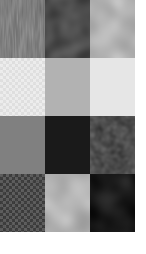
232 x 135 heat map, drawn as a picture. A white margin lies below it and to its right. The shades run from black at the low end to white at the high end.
The table splits into 4 rows of 3 panels. Panel 1,1: middling, streaked downward, faint in contrast. Panel 1,2: low, smooth, faint in contrast. Panel 1,3: high, smooth, faint in contrast. Panel 2,1: very high, checkered, faint in contrast. Panel 2,2: high, flat. Panel 2,3: very high, flat. Panel 3,1: middling, flat. Panel 3,2: very low, flat. Panel 3,3: low, blotchy, faint in contrast. Panel 4,1: low, checkered. Panel 4,2: high, smooth, faint in contrast. Panel 4,3: very low, smooth, faint in contrast.
